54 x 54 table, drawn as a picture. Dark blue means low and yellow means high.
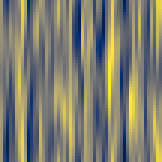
The grain runs up and down. There is no overall slope. Stripes running up and down repeat 7 times from left to right. The ninth with the highest average is the bottom right.
